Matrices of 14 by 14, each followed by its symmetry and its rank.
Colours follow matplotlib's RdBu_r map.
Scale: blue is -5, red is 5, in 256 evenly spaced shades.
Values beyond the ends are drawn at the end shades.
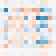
neither, rank two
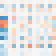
neither, rank two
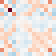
symmetric, rank three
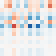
neither, rank two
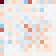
symmetric, rank three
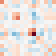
symmetric, rank three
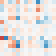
neither, rank three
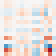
neither, rank two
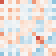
symmetric, rank three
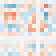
neither, rank two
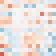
neither, rank three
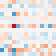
neither, rank three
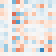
neither, rank three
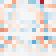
neither, rank three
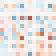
neither, rank three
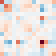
symmetric, rank three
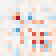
symmetric, rank three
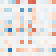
neither, rank three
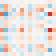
neither, rank two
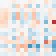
neither, rank three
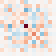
symmetric, rank three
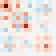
symmetric, rank three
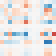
neither, rank two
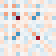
symmetric, rank three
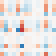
neither, rank two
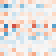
neither, rank three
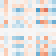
neither, rank two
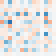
neither, rank three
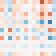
neither, rank two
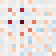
symmetric, rank three
